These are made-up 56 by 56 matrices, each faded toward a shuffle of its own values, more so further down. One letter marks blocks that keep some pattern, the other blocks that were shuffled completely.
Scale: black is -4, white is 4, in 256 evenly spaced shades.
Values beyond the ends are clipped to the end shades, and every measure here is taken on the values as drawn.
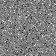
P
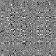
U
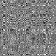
U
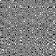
U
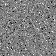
P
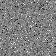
P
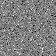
P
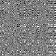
U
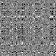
U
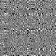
U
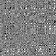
U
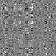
U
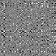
U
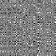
U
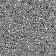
P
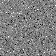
P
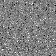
P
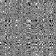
U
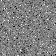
P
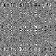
U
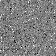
P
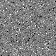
P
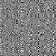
U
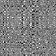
U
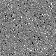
P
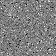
P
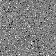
P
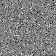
P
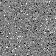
P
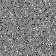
P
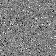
P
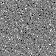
P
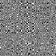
U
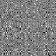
U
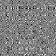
U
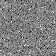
P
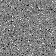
P
